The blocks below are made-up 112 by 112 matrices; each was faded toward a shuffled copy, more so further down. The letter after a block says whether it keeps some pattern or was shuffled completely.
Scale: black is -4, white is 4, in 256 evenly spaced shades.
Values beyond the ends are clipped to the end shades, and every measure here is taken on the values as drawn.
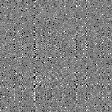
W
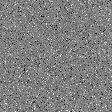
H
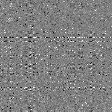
W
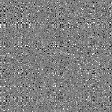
W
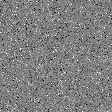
H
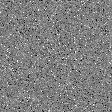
H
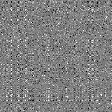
W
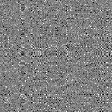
W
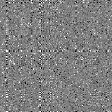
W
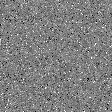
H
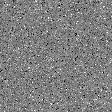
H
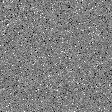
H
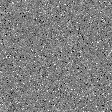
H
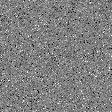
H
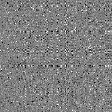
W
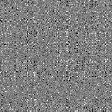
W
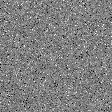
H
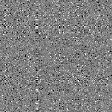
W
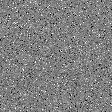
H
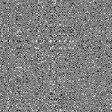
W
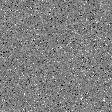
H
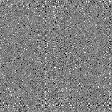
W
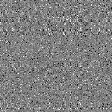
W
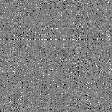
W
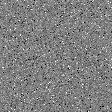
H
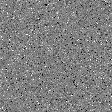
H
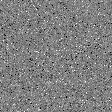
H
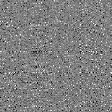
W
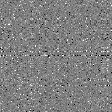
W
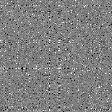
W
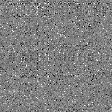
W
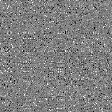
W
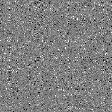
W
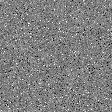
H
